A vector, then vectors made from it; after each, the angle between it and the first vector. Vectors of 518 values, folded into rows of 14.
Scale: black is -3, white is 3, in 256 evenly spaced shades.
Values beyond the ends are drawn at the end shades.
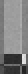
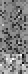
partly opposed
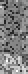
partly opposed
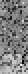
partly opposed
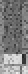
nearly opposite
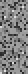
orthogonal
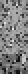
partly aligned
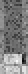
nearly opposite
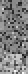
partly opposed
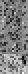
partly opposed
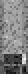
nearly parallel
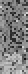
partly opposed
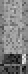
nearly parallel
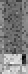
nearly opposite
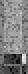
nearly parallel
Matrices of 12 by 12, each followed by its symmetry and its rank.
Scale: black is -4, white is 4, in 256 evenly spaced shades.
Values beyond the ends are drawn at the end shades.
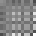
symmetric, rank one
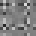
antisymmetric, rank two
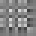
symmetric, rank one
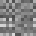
neither, rank two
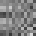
neither, rank two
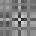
symmetric, rank one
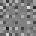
antisymmetric, rank two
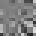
antisymmetric, rank two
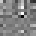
neither, rank two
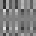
neither, rank one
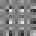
symmetric, rank one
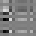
neither, rank one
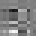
neither, rank one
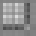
symmetric, rank one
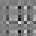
neither, rank one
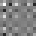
symmetric, rank one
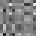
antisymmetric, rank two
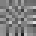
antisymmetric, rank two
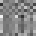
neither, rank two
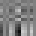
neither, rank one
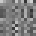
neither, rank two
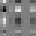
neither, rank one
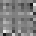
antisymmetric, rank two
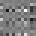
neither, rank two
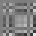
symmetric, rank one
